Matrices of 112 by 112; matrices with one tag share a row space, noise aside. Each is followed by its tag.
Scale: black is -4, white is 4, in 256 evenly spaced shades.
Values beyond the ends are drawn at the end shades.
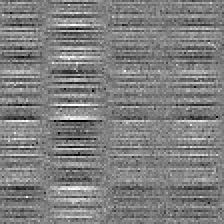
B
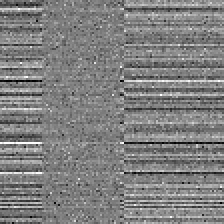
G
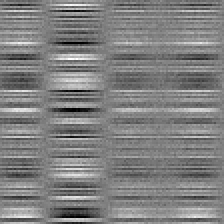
B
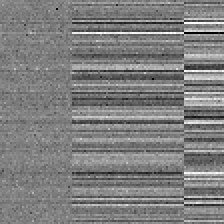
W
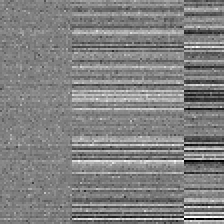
W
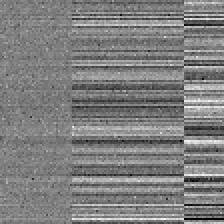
W
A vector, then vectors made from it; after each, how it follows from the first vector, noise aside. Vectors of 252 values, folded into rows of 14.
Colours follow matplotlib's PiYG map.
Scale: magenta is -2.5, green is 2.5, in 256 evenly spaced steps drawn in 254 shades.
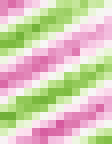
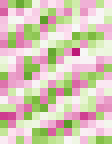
sign-scrambled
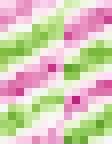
wrapped around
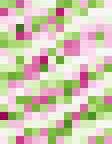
sign-scrambled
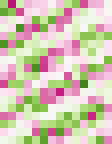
sign-scrambled
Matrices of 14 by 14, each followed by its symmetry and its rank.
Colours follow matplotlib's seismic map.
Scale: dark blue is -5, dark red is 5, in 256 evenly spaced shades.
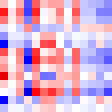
neither, rank two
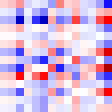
neither, rank two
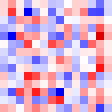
neither, rank three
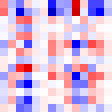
neither, rank two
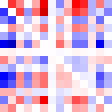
antisymmetric, rank two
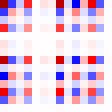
symmetric, rank one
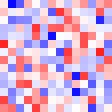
neither, full rank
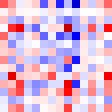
neither, rank three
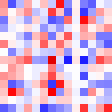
neither, rank three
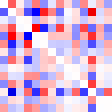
antisymmetric, rank two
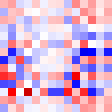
neither, rank three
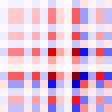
symmetric, rank one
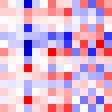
neither, rank two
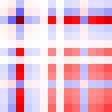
symmetric, rank one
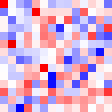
neither, full rank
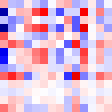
neither, rank two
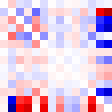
antisymmetric, rank two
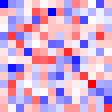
neither, full rank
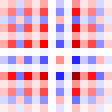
symmetric, rank one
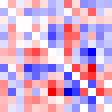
antisymmetric, rank two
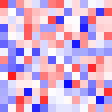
neither, full rank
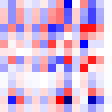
neither, rank two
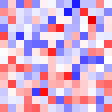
neither, full rank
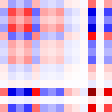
symmetric, rank one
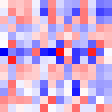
neither, rank three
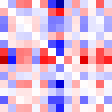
antisymmetric, rank two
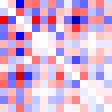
antisymmetric, rank two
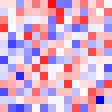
neither, full rank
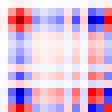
symmetric, rank one
